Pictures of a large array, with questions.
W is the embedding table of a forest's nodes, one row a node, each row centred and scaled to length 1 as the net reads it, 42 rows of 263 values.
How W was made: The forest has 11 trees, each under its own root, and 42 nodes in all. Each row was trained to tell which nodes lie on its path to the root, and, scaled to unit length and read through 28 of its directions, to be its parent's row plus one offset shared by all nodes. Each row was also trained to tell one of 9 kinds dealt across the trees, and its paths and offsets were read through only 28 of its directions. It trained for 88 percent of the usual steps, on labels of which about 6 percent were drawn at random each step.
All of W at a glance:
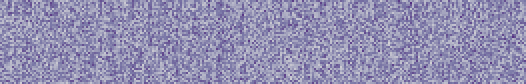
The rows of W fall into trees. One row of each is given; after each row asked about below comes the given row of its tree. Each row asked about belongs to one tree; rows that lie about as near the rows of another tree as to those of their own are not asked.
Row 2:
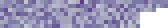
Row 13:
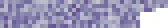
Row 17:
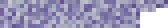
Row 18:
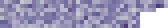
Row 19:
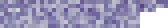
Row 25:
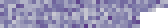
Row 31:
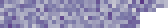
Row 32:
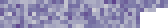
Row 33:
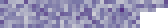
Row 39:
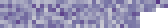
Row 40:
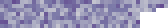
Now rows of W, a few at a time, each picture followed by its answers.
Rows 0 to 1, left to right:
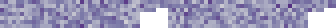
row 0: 19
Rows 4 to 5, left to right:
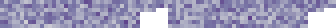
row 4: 18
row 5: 25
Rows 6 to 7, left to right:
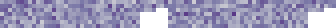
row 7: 2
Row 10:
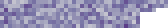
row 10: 18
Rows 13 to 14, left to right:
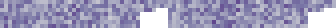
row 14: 25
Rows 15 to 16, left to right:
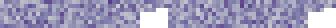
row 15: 2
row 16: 33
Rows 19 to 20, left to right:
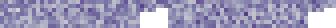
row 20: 2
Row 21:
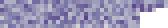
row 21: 18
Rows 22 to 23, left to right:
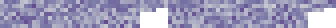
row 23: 40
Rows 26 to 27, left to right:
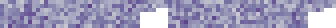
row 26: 17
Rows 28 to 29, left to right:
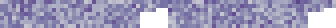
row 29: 32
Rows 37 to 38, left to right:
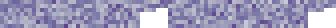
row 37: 40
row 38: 13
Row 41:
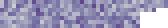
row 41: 33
